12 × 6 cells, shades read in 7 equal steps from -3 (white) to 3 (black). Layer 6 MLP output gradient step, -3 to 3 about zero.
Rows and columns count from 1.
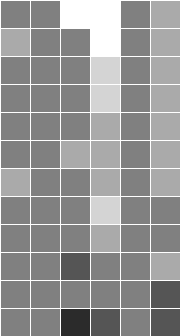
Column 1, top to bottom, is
0 -1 0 0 0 0 -1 0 0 0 0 0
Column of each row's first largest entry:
1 2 1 1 1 1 2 1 1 3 6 3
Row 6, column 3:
-1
